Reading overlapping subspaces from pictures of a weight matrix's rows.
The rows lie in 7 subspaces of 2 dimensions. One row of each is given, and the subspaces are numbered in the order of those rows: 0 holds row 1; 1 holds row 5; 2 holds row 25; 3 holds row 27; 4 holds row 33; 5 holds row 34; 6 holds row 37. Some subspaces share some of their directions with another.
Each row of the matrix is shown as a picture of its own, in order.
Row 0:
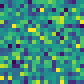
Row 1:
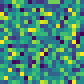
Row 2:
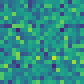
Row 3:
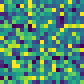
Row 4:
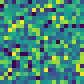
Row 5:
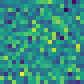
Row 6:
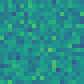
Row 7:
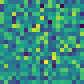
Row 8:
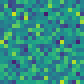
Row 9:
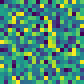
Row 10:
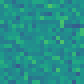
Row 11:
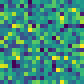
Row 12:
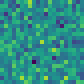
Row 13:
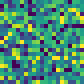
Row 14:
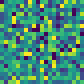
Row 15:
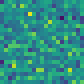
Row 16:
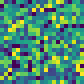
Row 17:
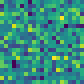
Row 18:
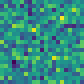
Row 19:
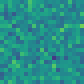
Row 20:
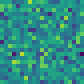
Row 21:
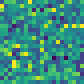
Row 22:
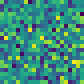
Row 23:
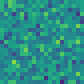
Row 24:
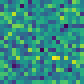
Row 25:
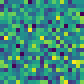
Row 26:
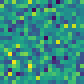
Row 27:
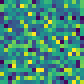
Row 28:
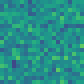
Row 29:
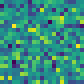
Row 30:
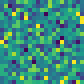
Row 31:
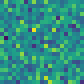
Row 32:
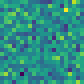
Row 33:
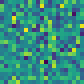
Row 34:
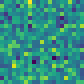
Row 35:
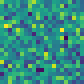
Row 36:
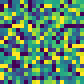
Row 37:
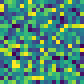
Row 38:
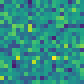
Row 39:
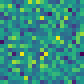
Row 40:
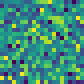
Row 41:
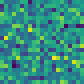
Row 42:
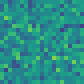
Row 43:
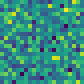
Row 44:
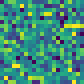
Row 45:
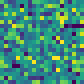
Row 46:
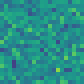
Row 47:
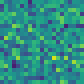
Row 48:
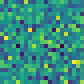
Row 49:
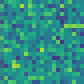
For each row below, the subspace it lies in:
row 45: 0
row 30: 5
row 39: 0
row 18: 2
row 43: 1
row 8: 5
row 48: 2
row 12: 5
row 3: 5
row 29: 1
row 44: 0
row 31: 2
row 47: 2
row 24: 1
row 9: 4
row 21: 6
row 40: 1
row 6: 6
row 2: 3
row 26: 6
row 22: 2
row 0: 1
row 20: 0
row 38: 5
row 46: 4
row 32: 1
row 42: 3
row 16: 6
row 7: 4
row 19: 3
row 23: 5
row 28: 4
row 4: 6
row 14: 4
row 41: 2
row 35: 3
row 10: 0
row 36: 3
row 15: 3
